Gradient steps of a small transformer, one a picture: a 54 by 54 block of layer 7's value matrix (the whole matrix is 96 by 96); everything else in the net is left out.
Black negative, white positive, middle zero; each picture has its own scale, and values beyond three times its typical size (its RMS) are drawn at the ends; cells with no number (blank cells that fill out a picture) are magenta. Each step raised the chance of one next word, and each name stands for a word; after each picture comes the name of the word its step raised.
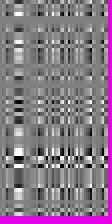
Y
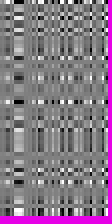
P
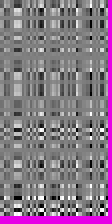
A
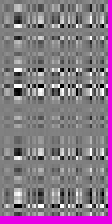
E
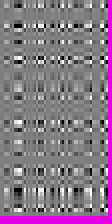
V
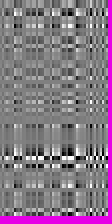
Y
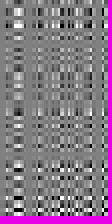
A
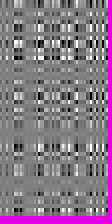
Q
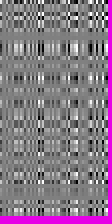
P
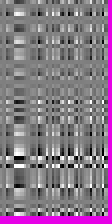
Y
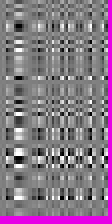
Y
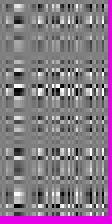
E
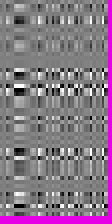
E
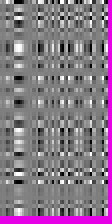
P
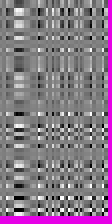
A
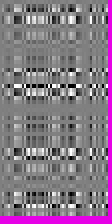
E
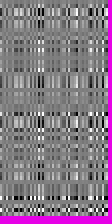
A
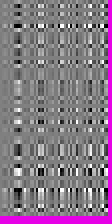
V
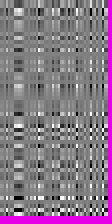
A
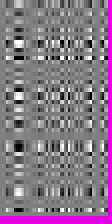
Q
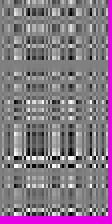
Y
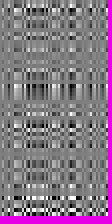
A
